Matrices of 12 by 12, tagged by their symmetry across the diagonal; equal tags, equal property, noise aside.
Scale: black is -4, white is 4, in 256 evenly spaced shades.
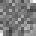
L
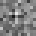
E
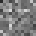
L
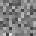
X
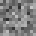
L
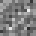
L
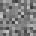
E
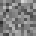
E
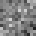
L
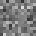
X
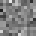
E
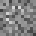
L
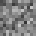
X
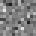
E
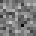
X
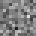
E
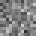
X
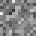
L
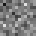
L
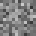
X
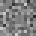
E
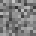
X
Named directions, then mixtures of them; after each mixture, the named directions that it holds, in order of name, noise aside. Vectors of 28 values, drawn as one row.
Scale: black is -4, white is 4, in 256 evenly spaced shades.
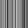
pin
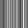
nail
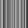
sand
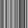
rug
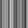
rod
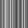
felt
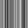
felt, nail, pin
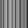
felt, nail, pin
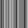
rod, rug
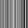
pin, rug, sand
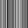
pin, rug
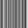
felt, rod, sand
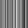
pin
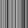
pin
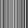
rug, sand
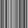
rug
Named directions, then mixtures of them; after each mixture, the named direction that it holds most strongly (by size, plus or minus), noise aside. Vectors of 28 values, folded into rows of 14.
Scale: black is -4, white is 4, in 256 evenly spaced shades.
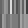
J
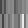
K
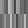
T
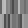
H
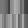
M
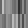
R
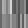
J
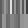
J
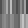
J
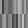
R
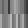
M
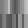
M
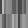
R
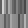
R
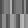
J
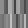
T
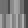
M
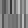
J
